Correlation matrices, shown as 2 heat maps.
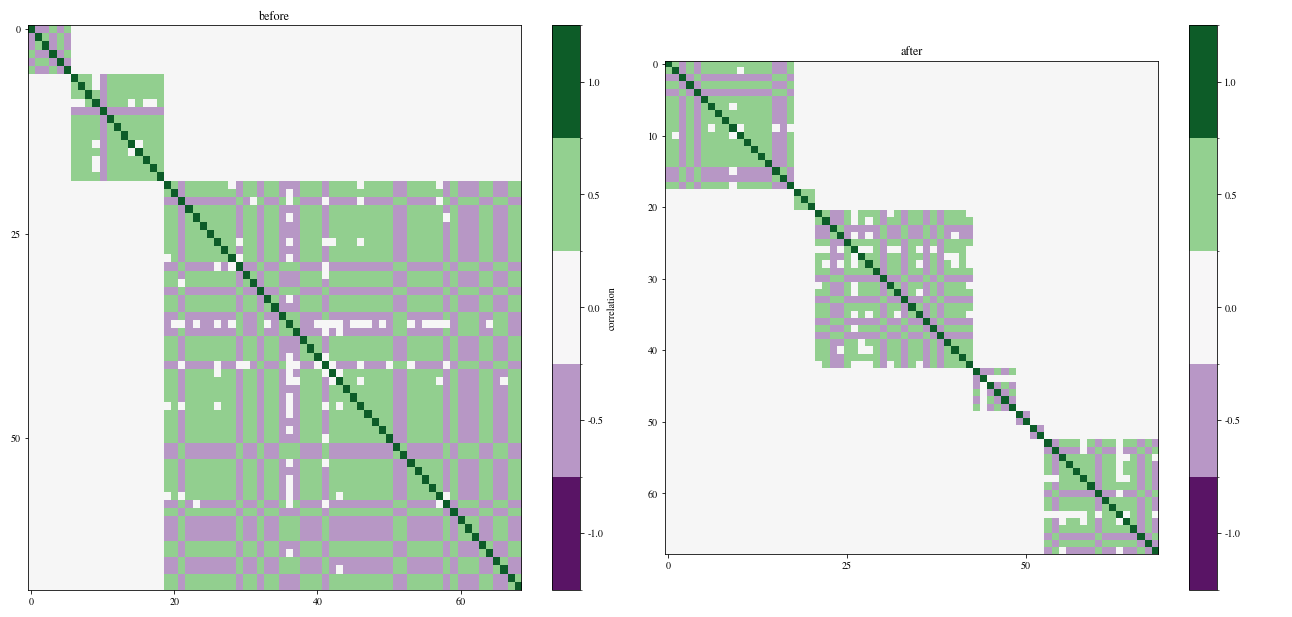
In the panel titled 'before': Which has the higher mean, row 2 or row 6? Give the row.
6
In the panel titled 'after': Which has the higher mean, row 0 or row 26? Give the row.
0
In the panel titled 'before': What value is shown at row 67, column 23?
0.5
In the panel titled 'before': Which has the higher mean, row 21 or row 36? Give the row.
36
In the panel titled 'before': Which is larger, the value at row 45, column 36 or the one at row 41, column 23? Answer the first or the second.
the first
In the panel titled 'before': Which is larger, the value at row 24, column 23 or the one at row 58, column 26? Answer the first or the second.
the first
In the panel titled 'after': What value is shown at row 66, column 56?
-0.5
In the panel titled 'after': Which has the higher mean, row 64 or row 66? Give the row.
64
